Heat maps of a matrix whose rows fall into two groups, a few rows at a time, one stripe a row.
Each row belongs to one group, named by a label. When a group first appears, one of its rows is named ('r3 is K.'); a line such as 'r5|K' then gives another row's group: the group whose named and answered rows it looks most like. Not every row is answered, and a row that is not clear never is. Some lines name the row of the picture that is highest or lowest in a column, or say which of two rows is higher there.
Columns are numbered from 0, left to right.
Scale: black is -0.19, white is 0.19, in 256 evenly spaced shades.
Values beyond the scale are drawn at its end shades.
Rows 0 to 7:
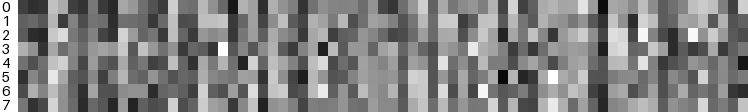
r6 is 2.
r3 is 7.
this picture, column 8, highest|3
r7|2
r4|2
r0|2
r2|2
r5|2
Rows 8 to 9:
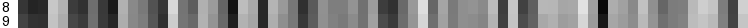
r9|2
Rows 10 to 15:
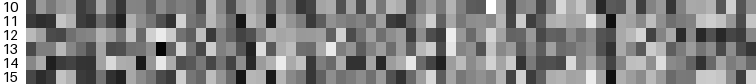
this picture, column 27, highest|14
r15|2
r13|2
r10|2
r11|2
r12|7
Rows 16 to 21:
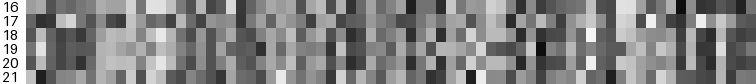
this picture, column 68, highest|17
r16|7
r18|7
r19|7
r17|2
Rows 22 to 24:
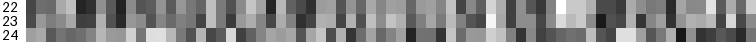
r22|2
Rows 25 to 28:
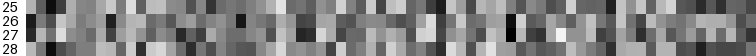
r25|7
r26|2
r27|2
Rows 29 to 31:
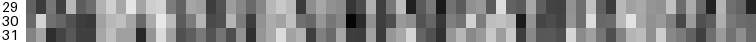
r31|7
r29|7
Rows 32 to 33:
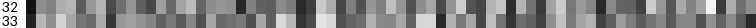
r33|2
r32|2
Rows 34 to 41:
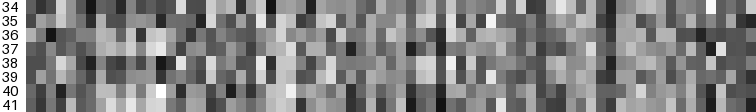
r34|2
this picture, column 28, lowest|34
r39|2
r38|2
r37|7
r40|7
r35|2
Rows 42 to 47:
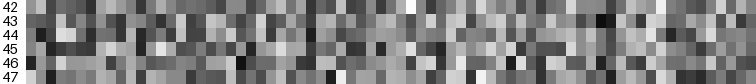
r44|2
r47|7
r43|2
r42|7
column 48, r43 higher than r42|No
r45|7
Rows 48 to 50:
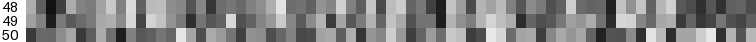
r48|7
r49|7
